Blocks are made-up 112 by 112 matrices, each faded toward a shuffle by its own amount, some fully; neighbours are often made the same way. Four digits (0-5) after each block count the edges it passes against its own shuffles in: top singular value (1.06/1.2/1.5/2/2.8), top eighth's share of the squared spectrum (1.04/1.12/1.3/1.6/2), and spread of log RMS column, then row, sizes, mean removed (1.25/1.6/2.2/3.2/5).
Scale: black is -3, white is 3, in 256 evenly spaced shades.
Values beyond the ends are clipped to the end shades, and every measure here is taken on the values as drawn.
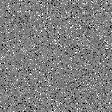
3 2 1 1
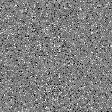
3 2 1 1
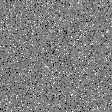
3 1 0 0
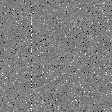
3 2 0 0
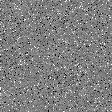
2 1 0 0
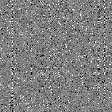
4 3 2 1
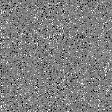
4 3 2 1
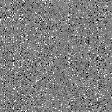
4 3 2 1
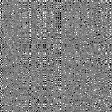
5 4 3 2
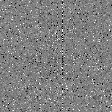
4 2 2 0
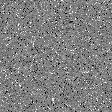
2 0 0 0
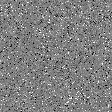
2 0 0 0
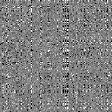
5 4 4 3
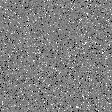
0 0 0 0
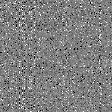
4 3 3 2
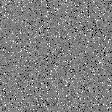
3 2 1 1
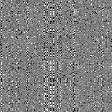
5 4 4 2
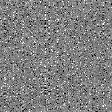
4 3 2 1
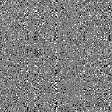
4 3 3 2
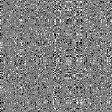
5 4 3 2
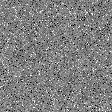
0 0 0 0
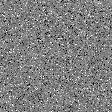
0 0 0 0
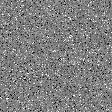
0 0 0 0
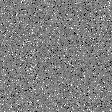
2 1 0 0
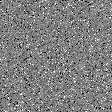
2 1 0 0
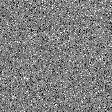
2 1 0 0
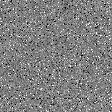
3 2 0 1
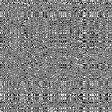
5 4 3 4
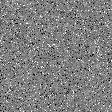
0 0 0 0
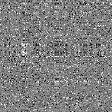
4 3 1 2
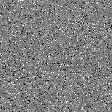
3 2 0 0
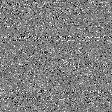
1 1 0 3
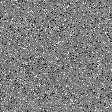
1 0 0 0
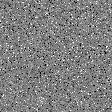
0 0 0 0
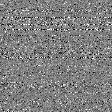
2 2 0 4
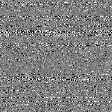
2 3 0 4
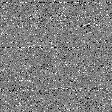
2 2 0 3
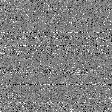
2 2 0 3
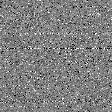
2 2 0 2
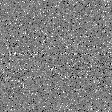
0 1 0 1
